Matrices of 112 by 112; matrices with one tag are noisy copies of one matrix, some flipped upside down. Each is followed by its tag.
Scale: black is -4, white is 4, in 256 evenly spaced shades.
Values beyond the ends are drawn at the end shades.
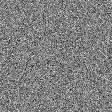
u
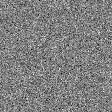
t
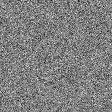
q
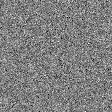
t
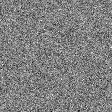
q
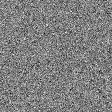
u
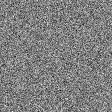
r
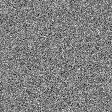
t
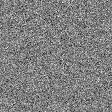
t
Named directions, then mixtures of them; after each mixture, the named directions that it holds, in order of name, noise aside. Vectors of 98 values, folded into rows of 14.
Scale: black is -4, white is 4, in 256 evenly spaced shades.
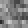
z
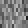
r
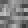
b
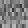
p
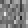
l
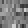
b, p, z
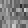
b, p, z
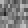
b, l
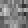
b, r, z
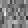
l, r, z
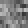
b, z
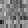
l, z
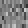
b, p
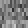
p, r, z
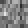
b, l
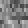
p, z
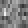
b, l, r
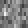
b, l, r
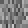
r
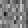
l
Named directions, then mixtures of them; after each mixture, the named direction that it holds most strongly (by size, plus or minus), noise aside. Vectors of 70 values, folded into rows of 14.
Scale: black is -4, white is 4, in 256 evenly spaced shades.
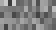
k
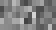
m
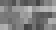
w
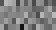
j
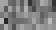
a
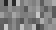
k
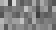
k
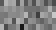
j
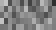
a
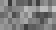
w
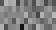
j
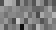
j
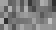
a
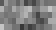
w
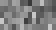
m
